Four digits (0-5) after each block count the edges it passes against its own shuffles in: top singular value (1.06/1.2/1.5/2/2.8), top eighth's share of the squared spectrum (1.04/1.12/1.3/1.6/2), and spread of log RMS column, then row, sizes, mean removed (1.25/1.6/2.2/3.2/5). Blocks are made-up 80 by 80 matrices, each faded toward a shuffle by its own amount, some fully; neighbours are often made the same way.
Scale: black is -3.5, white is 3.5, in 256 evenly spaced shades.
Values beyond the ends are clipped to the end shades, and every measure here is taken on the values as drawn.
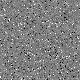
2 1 0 0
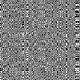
5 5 4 3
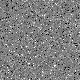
0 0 0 0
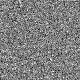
2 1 0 0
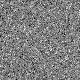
1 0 0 0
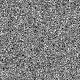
2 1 0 0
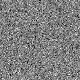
2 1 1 0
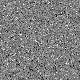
0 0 0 0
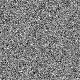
0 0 0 0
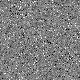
0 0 0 0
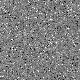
0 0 0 0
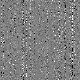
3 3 3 0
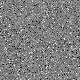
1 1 0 0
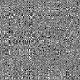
4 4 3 3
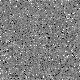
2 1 0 0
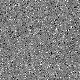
2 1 0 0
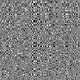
5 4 3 3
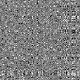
4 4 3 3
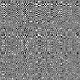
5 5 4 3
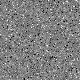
2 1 0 0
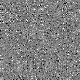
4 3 1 1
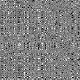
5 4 3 3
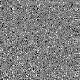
4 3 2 2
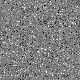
3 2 0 0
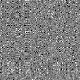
4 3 2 2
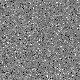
2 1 0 0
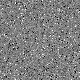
1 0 0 0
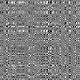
5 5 4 3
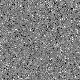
2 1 0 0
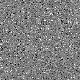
3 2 1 1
